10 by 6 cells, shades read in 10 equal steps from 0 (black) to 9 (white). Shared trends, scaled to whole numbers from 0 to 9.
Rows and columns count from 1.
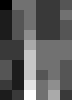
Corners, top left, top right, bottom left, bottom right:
0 3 1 2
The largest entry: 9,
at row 10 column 3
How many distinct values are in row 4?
4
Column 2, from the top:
4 3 3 3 2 2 1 1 1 2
